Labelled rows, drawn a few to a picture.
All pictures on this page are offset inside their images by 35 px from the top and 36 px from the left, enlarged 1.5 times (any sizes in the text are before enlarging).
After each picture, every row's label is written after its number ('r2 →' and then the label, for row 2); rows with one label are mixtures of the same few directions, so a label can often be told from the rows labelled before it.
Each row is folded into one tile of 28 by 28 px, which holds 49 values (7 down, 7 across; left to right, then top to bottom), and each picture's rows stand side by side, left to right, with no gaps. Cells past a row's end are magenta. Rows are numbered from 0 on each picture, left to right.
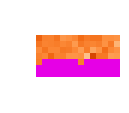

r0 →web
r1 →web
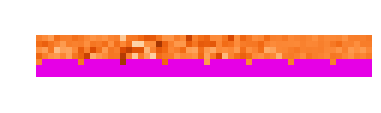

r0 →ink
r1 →web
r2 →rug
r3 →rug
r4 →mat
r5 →ink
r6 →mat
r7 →ink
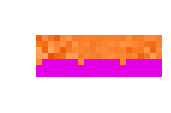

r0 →web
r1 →ink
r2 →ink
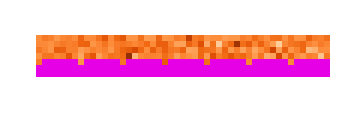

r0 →ink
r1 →mat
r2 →web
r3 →rug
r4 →ink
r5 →ink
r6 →ink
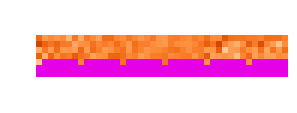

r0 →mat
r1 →web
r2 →web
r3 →rug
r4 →ink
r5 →ink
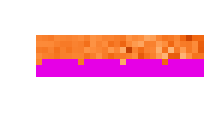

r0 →ink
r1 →ink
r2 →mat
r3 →mat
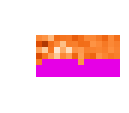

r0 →ink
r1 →mat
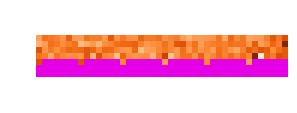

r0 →mat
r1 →mat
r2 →ink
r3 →mat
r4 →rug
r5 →web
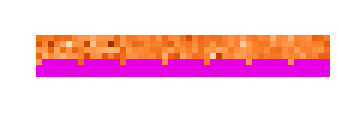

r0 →ink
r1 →ink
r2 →mat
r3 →mat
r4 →web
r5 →rug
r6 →web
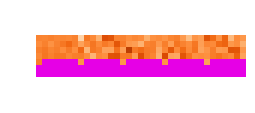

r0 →ink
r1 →web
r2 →mat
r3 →mat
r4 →rug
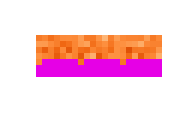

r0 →ink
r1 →mat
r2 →mat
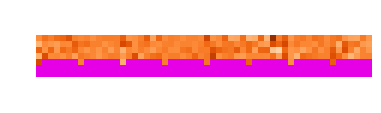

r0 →mat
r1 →ink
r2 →mat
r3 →ink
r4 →web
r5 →rug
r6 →web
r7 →web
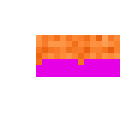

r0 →rug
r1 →rug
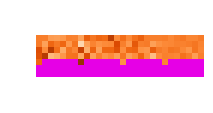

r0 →web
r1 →mat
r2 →ink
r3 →ink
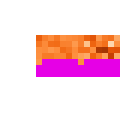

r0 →rug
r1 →ink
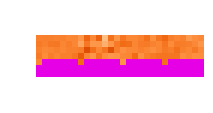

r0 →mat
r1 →rug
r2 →mat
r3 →web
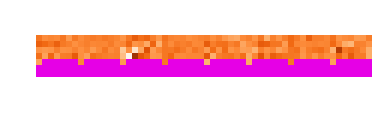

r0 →mat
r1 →web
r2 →web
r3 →web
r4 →mat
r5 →rug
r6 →rug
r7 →mat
